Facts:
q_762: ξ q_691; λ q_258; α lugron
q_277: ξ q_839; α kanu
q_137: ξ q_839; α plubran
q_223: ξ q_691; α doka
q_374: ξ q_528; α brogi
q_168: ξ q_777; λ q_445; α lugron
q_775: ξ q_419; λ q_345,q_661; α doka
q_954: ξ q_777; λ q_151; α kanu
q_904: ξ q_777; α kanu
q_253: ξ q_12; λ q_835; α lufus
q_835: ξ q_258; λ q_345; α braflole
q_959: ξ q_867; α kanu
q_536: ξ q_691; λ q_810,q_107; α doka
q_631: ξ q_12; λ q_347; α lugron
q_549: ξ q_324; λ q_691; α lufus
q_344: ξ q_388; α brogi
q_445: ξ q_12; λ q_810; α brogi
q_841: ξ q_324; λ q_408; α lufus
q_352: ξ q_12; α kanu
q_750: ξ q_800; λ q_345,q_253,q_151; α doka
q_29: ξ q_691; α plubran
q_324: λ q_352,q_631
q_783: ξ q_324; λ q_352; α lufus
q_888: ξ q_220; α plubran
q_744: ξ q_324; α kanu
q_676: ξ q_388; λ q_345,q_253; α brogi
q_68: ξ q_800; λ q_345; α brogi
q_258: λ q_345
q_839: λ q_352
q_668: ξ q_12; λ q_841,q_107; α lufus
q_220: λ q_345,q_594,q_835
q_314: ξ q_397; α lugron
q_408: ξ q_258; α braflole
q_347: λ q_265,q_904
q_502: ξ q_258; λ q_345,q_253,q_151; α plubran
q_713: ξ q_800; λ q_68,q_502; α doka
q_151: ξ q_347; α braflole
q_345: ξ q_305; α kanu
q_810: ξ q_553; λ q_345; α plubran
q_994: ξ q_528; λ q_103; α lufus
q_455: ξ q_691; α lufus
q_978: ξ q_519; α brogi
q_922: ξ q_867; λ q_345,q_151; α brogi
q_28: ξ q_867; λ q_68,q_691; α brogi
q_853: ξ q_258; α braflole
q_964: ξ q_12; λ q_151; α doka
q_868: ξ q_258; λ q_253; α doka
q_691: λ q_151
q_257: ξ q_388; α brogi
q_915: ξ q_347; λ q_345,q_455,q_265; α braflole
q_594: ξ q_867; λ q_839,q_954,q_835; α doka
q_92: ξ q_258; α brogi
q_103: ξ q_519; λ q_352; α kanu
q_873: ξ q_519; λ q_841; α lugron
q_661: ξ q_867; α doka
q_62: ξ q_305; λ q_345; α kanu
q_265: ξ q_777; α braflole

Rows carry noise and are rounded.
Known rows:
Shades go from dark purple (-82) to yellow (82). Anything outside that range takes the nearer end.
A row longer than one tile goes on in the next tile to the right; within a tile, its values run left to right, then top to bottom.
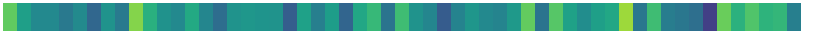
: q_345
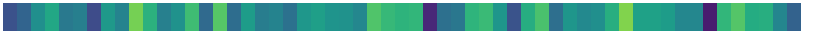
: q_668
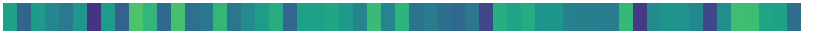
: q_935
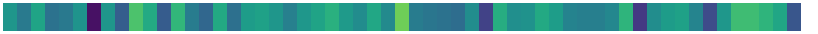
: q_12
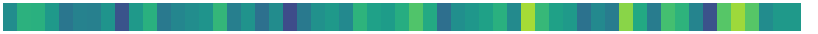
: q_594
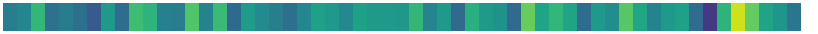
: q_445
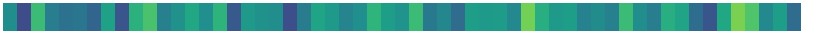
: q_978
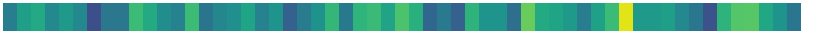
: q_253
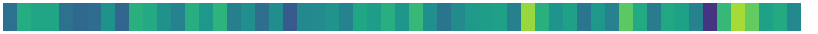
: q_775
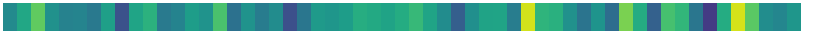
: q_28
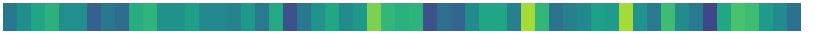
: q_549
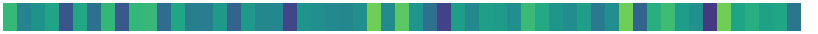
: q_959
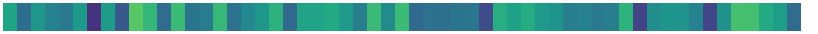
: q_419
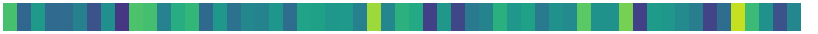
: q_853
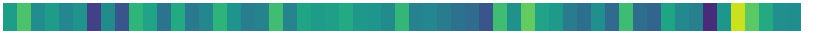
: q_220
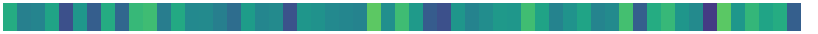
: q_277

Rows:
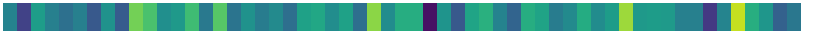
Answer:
q_873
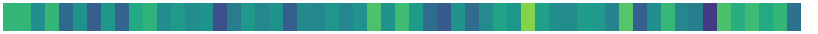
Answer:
q_954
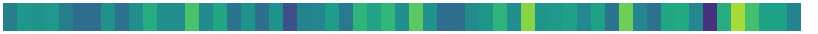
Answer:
q_868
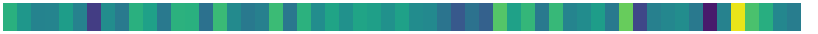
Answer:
q_258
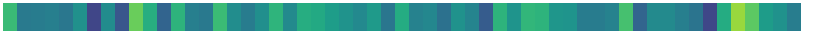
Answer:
q_347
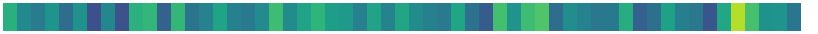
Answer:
q_324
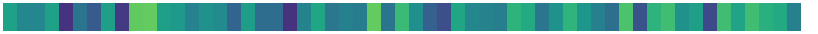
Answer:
q_29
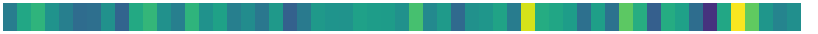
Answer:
q_676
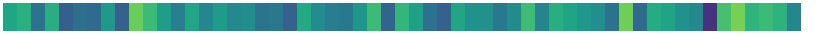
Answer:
q_810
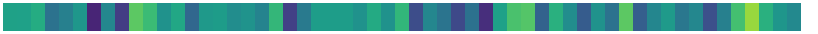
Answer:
q_691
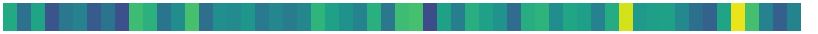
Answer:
q_631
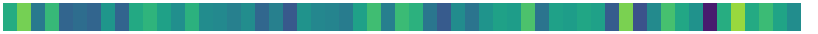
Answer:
q_502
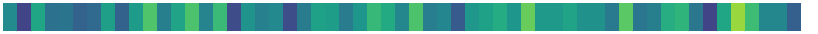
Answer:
q_92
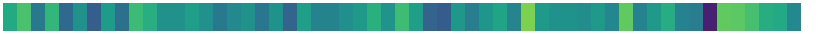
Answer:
q_62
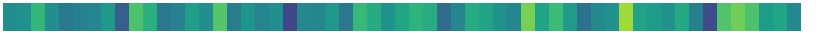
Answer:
q_661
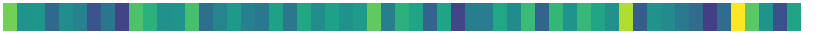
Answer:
q_835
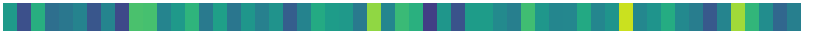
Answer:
q_314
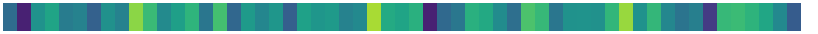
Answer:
q_841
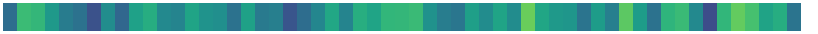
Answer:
q_964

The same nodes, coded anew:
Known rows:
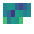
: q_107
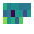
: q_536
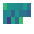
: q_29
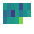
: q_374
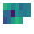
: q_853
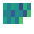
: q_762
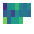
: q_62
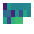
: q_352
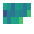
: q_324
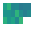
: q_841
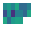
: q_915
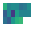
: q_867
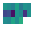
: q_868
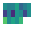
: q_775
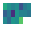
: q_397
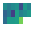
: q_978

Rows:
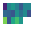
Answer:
q_345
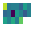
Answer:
q_223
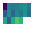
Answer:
q_904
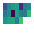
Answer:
q_445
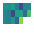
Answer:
q_873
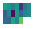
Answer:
q_12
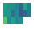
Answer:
q_455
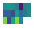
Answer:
q_151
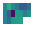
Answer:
q_408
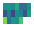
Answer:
q_220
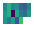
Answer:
q_668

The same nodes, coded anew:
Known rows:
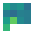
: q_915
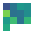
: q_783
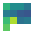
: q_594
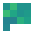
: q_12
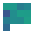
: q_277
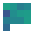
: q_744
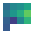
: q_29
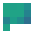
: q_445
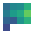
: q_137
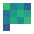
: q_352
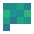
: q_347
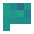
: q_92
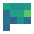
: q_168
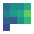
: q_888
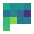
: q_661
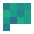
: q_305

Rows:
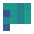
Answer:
q_959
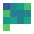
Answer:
q_549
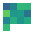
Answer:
q_253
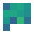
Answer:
q_107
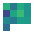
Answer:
q_345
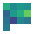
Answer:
q_762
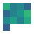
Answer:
q_103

